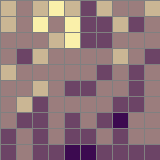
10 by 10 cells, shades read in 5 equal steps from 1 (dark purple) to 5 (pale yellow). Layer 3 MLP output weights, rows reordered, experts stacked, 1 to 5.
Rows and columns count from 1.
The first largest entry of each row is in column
4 3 5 3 1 3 2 1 2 2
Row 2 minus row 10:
2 0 3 1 4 1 0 2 0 1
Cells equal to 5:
4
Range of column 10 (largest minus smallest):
2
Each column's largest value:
4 4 5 5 5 3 4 4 3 4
